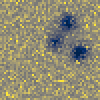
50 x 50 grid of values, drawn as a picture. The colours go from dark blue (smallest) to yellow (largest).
Three dips sink into the field. No row or column stands out. The halves do not mirror each other. The ninth with the lowest average is the middle right.
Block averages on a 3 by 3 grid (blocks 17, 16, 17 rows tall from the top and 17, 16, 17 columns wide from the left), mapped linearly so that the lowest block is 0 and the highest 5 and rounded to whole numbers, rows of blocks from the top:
532 | 520 | 555
